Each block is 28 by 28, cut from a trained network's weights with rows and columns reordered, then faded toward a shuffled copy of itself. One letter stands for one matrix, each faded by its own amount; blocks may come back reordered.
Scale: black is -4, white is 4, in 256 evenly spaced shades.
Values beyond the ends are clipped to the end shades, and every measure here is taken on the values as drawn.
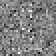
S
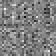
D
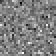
S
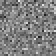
S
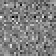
D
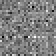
D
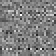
D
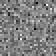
S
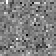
S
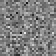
D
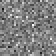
S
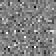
S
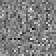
D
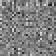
D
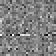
D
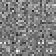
D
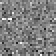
S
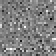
S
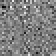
D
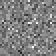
S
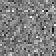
S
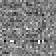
D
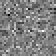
S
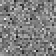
S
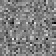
D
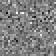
S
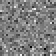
S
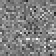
S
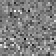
S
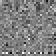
D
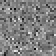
S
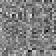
D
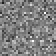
S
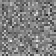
D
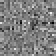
D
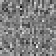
D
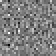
D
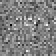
D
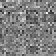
D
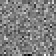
D
